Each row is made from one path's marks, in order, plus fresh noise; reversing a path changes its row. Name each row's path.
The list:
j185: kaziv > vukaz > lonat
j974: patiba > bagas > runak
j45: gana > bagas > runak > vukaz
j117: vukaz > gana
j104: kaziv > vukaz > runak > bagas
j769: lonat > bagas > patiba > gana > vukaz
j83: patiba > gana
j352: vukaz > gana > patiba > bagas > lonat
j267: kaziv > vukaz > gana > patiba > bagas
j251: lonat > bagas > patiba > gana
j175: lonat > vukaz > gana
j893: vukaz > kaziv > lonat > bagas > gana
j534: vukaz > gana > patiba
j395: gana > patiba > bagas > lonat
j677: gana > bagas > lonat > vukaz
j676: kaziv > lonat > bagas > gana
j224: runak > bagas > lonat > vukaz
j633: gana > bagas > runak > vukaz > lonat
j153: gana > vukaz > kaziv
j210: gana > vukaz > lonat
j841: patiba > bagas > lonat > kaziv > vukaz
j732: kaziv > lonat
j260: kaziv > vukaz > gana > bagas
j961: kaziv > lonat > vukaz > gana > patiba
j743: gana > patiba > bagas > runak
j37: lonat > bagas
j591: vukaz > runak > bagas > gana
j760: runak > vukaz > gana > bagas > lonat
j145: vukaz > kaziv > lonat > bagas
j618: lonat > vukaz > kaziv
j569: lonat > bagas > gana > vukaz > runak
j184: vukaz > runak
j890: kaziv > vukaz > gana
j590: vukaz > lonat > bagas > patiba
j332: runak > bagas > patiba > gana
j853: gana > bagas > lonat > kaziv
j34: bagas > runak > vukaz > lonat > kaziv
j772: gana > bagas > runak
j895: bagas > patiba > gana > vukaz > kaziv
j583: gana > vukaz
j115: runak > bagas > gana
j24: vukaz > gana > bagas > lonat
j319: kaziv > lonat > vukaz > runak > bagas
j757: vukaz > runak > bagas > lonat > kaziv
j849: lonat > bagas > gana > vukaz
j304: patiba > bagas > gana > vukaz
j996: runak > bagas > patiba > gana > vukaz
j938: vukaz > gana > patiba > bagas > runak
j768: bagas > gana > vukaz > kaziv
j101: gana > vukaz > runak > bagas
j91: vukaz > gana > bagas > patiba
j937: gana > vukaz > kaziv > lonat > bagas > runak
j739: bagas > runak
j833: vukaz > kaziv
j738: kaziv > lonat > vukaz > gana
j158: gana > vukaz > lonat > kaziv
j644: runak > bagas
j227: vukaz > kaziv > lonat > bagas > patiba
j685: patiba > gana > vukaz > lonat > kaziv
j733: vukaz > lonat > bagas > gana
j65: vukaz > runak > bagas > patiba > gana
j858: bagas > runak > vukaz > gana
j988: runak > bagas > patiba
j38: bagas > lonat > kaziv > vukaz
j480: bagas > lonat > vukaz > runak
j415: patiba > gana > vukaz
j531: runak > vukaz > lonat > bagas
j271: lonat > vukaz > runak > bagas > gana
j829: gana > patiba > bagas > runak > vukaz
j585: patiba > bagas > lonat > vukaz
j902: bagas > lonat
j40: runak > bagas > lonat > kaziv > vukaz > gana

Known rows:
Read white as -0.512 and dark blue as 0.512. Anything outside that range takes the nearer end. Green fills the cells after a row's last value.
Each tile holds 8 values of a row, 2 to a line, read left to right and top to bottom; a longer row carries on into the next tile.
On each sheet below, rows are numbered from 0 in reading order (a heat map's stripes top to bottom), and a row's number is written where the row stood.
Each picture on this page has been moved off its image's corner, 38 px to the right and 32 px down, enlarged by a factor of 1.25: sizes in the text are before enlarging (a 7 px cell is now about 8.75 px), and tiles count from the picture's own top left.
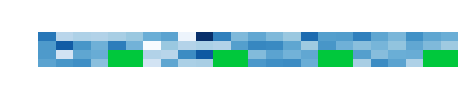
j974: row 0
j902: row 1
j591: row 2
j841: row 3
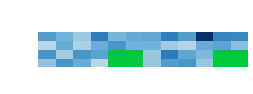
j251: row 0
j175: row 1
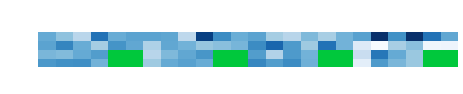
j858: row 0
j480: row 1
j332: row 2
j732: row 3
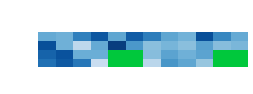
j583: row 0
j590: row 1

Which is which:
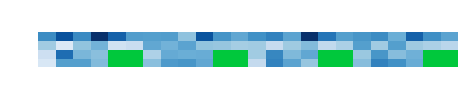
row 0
j618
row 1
j757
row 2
j145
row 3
j104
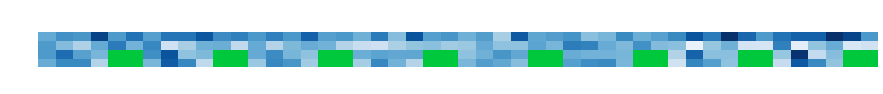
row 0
j210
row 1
j890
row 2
j961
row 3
j676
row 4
j569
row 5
j65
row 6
j185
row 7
j833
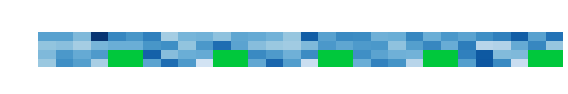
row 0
j733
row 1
j304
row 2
j768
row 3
j352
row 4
j153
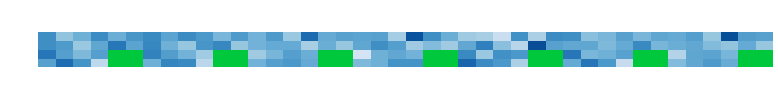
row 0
j91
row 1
j685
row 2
j40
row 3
j531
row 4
j772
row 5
j895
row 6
j271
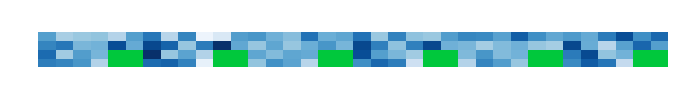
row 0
j743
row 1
j83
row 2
j769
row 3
j415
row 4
j227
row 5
j117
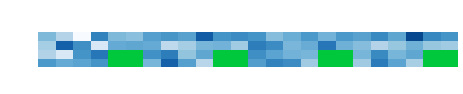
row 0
j739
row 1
j260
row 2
j938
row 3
j893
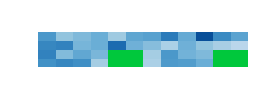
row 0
j829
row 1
j319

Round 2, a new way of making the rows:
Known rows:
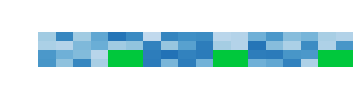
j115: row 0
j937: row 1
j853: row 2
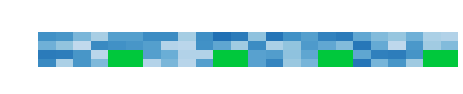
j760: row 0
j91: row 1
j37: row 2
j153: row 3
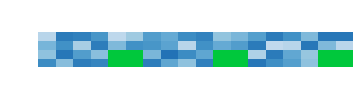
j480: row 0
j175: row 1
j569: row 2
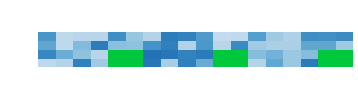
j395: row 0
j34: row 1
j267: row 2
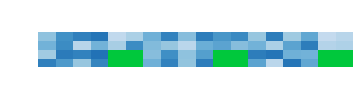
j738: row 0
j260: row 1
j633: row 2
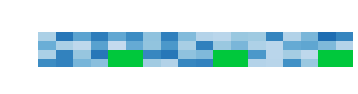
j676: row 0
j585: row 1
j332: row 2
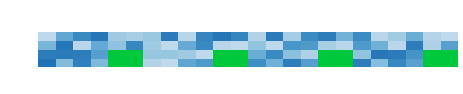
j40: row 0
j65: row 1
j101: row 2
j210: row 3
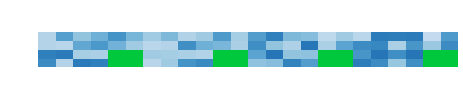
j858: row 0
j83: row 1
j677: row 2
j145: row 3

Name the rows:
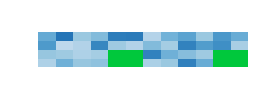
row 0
j251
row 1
j739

